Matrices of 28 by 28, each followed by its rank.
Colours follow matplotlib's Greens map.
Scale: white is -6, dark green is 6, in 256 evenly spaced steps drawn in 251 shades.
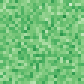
full rank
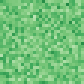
full rank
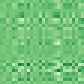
two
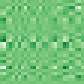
two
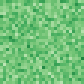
full rank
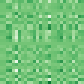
two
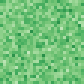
full rank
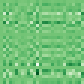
two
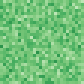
full rank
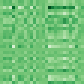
two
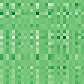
two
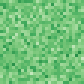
full rank
